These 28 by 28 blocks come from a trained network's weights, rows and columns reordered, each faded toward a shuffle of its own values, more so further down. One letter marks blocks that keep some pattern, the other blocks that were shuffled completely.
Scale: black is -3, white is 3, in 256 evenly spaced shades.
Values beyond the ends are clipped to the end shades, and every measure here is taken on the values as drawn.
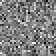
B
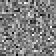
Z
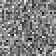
Z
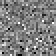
Z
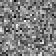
Z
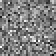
B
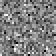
Z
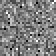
Z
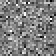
B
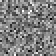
Z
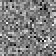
B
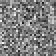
B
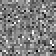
B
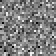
Z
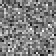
Z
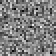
B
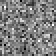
B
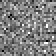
Z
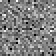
B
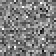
B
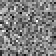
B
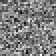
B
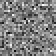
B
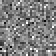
Z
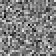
Z
